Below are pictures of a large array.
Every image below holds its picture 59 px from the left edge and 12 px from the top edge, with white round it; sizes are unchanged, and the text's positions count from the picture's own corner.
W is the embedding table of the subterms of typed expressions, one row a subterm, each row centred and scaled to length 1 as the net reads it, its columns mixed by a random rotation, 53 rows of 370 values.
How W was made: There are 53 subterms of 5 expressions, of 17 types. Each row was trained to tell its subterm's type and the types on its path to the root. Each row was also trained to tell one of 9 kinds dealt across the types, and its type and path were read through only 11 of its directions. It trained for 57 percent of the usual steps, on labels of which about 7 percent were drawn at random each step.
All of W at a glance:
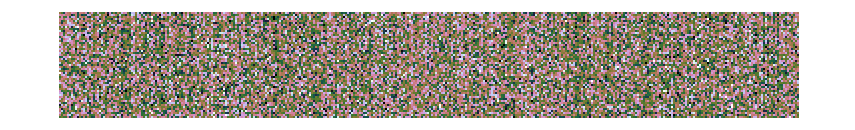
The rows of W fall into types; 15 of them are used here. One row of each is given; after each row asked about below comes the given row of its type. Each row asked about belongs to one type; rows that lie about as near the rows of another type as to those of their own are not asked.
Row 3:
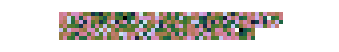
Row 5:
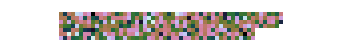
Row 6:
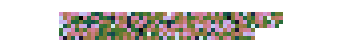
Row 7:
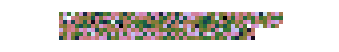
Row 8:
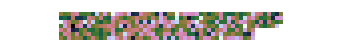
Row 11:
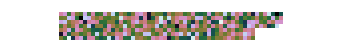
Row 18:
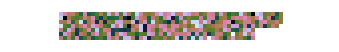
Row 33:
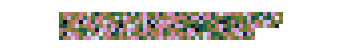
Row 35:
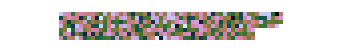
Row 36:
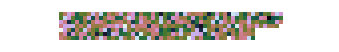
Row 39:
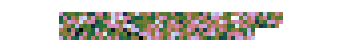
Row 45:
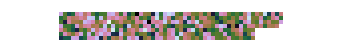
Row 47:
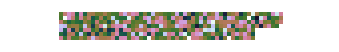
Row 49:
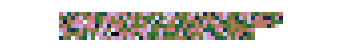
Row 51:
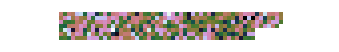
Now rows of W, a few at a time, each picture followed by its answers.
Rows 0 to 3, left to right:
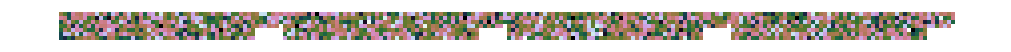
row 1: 8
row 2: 18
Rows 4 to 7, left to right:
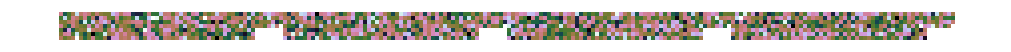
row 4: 35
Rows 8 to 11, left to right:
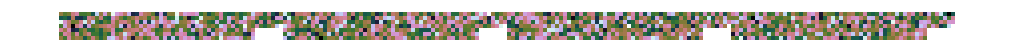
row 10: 3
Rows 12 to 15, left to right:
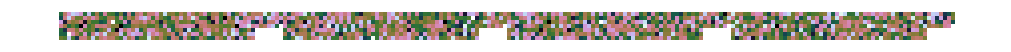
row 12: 5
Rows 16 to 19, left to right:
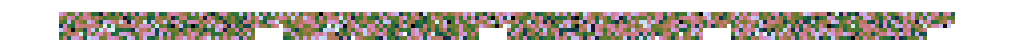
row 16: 3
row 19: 7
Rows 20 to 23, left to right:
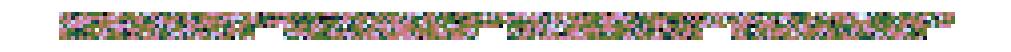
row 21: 8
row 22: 51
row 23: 45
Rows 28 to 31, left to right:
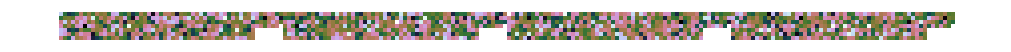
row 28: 45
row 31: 49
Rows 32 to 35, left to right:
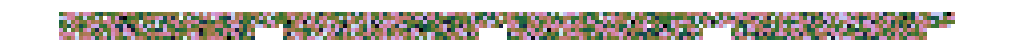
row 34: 6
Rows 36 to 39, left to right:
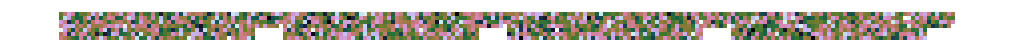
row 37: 18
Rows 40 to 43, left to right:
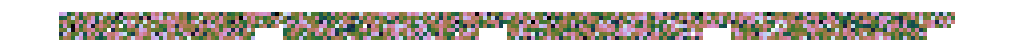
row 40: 8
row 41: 18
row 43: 3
